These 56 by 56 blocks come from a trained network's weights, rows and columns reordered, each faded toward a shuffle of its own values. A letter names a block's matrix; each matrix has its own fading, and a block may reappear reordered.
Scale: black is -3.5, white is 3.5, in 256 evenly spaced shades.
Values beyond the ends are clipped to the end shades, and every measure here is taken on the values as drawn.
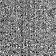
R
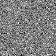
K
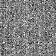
R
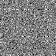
K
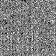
R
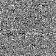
K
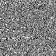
K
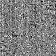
R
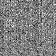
R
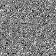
K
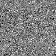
K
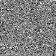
K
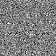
K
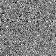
K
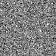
K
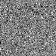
K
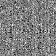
R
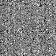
R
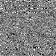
K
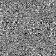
K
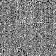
R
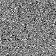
K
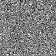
K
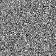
K
